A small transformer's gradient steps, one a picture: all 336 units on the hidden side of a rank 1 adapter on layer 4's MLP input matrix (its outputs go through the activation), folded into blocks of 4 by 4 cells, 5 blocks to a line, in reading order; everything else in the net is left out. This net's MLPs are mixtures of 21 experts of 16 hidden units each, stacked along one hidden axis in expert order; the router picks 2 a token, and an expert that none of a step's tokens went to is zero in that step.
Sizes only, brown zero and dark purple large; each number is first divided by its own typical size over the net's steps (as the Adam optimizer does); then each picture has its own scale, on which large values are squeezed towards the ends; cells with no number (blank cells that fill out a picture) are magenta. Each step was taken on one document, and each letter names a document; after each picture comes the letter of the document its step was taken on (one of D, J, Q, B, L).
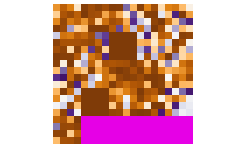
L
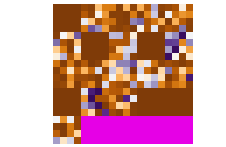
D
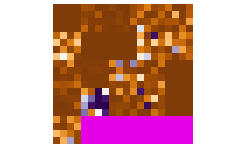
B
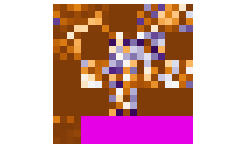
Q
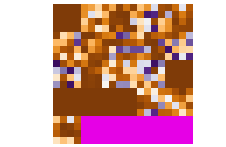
D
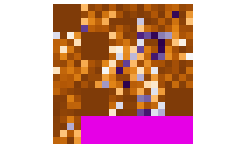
Q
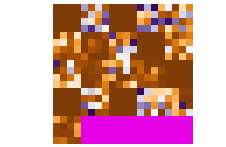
D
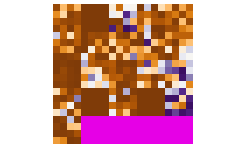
L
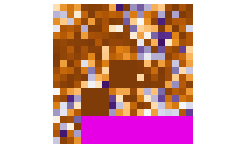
L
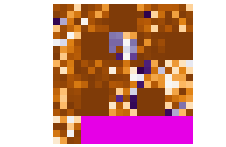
Q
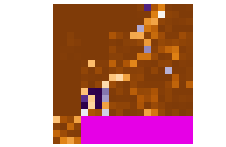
B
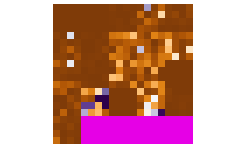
B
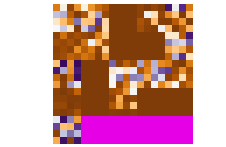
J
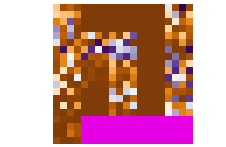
Q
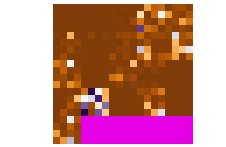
B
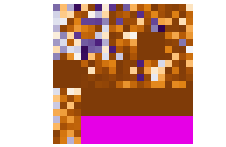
J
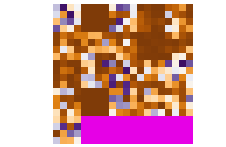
L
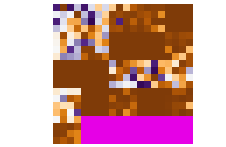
J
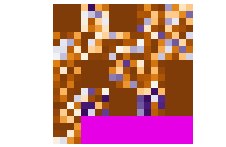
D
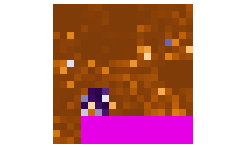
B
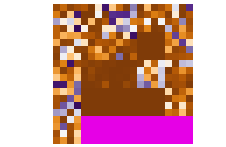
L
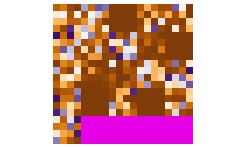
Q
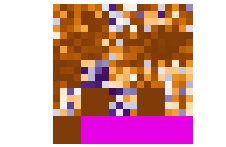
L
